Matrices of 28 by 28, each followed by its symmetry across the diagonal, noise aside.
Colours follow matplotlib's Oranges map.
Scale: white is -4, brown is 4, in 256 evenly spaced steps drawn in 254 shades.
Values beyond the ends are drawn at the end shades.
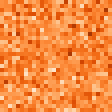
antisymmetric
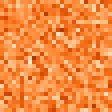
antisymmetric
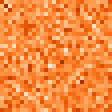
symmetric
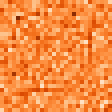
symmetric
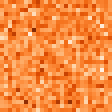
antisymmetric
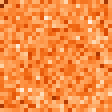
symmetric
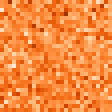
antisymmetric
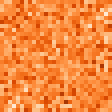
symmetric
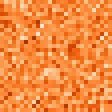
antisymmetric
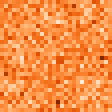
symmetric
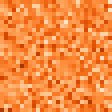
antisymmetric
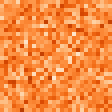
symmetric
